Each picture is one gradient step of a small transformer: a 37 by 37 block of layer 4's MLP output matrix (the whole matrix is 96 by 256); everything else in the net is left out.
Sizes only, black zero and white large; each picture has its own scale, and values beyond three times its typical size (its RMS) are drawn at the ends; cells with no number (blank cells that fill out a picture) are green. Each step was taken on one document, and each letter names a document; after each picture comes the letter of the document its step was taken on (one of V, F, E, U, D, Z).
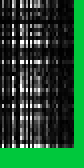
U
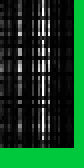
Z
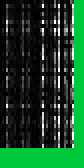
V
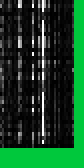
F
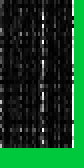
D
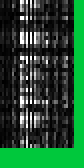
U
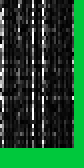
F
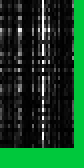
Z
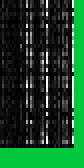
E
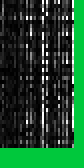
E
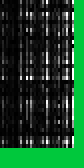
E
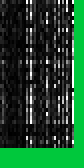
E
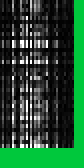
U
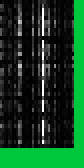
Z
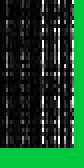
V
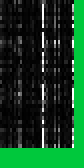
D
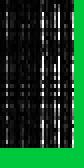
V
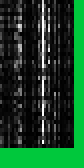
Z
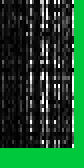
E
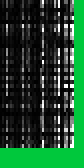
V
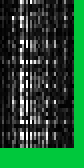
U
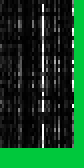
D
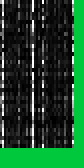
F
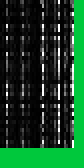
V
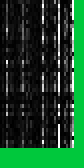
V
